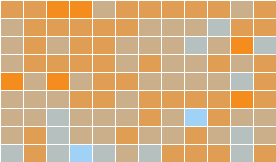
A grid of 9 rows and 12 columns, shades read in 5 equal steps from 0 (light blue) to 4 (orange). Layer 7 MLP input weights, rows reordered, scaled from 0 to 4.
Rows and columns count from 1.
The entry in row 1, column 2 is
3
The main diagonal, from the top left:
3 3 2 3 3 2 3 2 3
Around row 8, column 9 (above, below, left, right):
0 3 2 2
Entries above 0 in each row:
12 12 12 12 12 12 11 12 11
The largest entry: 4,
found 6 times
